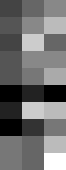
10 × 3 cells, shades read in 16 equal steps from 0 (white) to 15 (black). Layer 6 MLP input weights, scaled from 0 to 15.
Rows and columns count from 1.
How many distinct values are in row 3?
3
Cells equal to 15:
3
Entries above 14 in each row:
0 0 0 0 0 2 0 1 0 0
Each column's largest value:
15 13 15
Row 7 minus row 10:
5 -6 4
